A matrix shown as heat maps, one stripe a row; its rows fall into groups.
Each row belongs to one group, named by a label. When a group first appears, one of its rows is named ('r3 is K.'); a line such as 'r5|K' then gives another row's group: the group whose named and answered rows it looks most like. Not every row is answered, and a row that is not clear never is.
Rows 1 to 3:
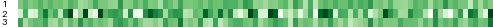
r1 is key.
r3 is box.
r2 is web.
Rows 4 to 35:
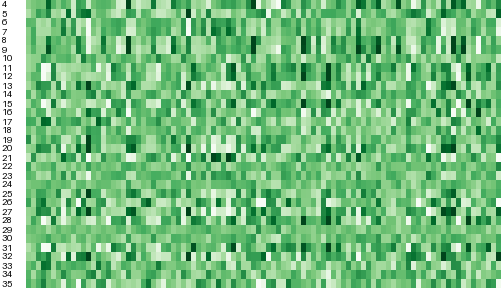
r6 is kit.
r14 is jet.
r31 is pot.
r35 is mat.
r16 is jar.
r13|box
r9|key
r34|jet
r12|pot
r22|box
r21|kit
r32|box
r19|box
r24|key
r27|box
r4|key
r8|key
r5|box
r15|pot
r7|kit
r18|jar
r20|box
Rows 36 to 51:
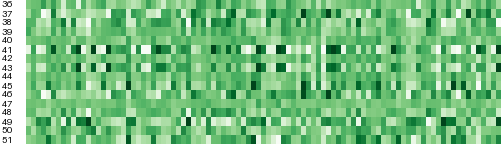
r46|pot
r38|kit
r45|key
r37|pot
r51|key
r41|web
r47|jar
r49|box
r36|mat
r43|web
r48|kit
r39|kit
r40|key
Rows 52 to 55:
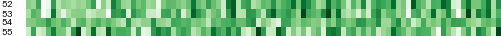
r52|pot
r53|pot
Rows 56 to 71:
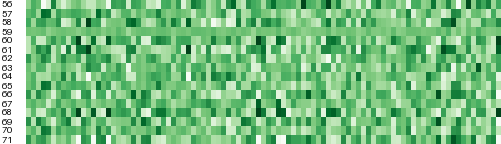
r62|jet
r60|web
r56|pot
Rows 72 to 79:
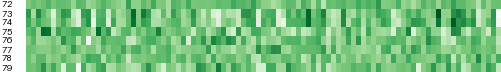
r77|jar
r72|key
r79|mat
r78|jar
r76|kit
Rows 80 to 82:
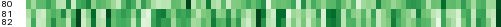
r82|web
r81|web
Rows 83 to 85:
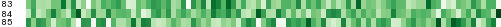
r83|kit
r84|web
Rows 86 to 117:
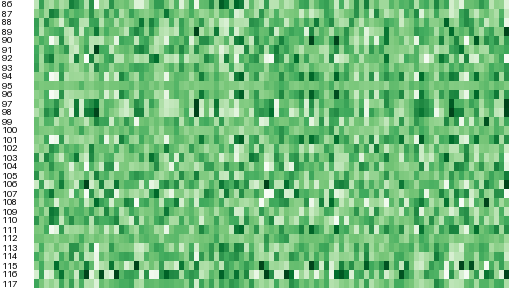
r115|key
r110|jet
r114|kit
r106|web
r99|jar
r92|mat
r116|web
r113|kit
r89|box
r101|pot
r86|kit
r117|kit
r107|mat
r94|pot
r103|mat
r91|box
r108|jar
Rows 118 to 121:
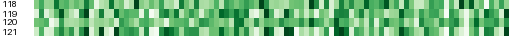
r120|pot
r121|web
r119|web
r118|key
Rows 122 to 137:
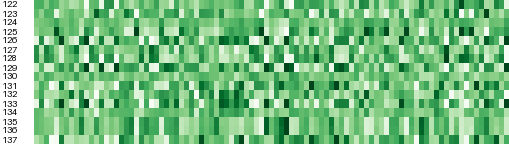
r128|mat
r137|pot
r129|web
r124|key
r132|kit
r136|jar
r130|mat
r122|mat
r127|mat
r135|jar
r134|kit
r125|key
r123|jar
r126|web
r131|pot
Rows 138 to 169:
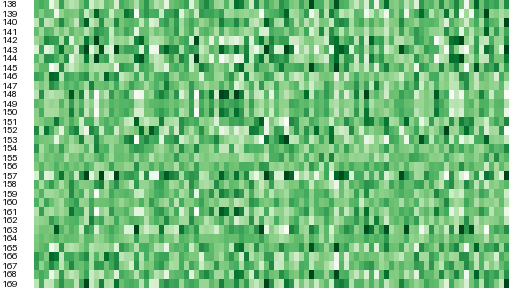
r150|kit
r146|jet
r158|jet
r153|jar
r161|kit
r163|key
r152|mat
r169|web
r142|box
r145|pot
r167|jet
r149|kit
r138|pot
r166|jet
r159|kit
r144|box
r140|web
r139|jar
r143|web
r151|key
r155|jar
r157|web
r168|pot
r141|jar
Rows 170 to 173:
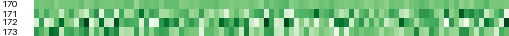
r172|web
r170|jar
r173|jet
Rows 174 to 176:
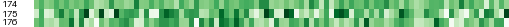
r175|web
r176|kit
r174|key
